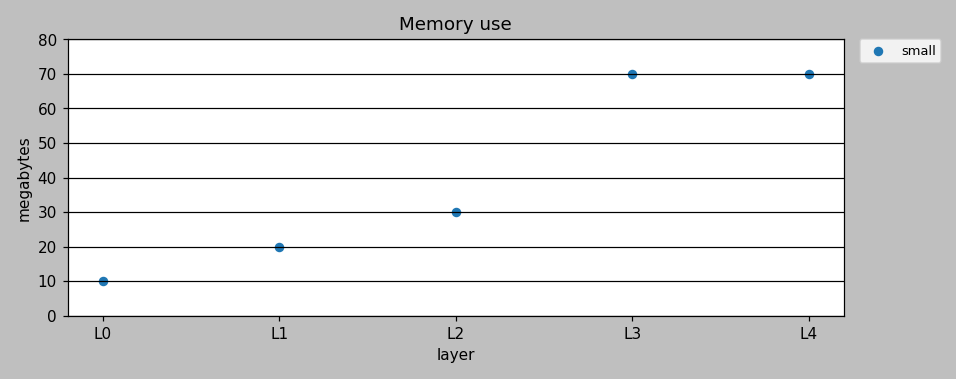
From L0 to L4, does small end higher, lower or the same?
higher
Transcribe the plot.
Title: Memory use
x-axis: layer, ticks L0 L1 L2 L3 L4
y-axis: megabytes, ticks 0 10 20 30 40 50 60 70 80
Legend: small
Values:
small: 10 20 30 70 70
